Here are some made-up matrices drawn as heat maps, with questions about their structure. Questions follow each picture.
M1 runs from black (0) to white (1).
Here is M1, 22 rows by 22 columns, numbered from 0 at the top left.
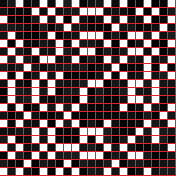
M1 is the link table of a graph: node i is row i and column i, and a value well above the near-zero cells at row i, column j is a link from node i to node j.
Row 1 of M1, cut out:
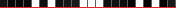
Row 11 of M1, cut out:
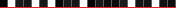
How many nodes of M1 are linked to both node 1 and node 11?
4
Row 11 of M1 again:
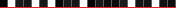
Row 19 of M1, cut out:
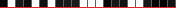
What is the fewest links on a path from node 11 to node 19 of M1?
1
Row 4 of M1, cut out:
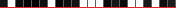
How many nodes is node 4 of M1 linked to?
8
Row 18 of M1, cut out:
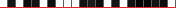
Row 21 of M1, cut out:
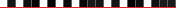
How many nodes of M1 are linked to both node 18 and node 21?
7
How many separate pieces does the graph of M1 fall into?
1
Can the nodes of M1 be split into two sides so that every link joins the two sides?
no
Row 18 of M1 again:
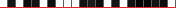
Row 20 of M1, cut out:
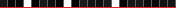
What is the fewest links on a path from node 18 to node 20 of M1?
2
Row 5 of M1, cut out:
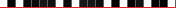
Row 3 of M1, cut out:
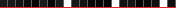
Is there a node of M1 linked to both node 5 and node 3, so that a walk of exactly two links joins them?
no
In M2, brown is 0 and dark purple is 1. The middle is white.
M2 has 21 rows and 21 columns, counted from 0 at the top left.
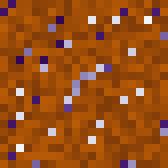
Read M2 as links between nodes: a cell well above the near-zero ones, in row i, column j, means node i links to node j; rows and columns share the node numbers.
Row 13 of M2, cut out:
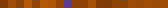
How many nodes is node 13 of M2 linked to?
1
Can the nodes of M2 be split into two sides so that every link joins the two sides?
yes
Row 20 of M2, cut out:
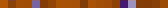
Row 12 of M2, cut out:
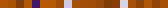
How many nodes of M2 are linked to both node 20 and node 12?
2
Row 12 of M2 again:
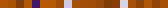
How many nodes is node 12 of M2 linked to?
3
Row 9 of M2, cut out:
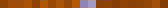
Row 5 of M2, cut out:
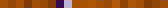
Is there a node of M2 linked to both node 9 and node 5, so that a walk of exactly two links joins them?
no
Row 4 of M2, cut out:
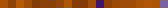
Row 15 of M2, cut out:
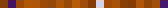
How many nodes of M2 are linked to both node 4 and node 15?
2
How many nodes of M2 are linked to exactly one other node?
8
